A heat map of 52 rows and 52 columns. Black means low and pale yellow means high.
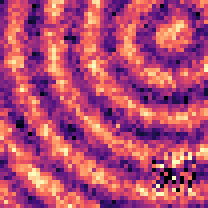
There is no overall slope. In the bottom right lies a patch that is rougher than the rest. Overall the values sit about 50% of the way up the scale. Concentric rings centre on the top right. Neither half mirrors the other.
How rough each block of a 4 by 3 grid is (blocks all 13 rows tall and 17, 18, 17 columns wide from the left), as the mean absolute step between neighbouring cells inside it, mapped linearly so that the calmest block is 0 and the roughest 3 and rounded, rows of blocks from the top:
000
000
000
003
